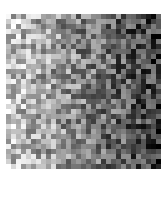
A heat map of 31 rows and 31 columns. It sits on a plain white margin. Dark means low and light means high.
Odd rows or columns: none. Grain: fine. Stripes: none. Slope: up to the left.
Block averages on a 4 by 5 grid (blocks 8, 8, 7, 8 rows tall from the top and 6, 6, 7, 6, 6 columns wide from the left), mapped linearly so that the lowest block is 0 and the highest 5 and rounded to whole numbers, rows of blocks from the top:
54310
54310
54220
54310
